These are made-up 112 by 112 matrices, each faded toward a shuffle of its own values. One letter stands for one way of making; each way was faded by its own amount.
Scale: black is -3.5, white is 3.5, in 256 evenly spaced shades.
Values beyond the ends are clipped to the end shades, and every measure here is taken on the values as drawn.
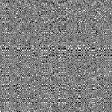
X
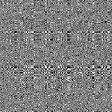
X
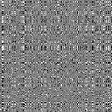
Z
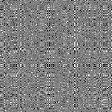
Z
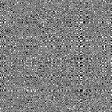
X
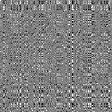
Z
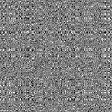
X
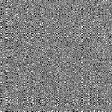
X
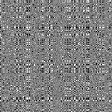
Z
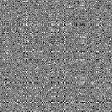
X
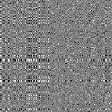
Z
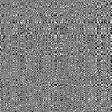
Z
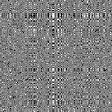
Z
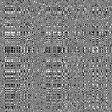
Z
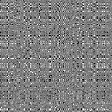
Z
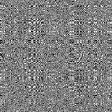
X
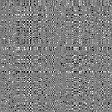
Z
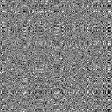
X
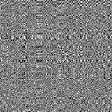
X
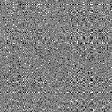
X
